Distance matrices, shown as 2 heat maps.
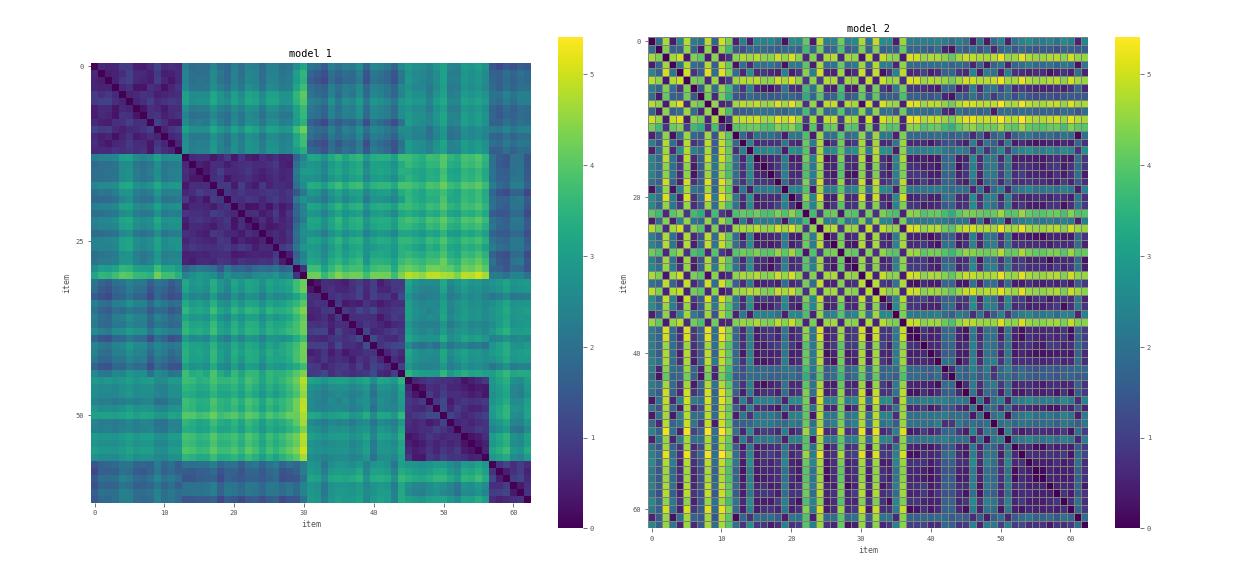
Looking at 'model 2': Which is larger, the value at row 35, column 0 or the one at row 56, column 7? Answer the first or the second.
the second
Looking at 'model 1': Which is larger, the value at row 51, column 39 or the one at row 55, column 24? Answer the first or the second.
the second
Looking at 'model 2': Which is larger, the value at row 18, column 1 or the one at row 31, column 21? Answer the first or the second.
the first
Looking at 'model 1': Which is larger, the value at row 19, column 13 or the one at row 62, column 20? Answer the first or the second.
the second
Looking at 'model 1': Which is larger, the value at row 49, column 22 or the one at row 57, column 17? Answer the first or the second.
the first
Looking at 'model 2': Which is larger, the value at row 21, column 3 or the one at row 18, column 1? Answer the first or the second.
the first
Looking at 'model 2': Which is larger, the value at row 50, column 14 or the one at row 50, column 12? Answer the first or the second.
the first
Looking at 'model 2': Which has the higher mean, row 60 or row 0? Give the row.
0
